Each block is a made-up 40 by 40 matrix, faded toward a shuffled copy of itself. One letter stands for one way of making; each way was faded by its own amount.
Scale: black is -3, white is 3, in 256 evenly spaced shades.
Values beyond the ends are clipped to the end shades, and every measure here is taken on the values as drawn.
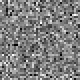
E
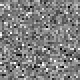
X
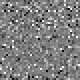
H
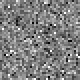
X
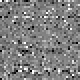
H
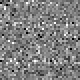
X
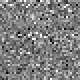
X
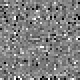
H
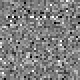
X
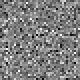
E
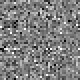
E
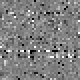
H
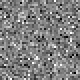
X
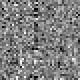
E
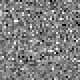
X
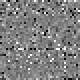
H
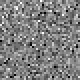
X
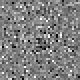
H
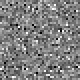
X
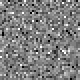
X
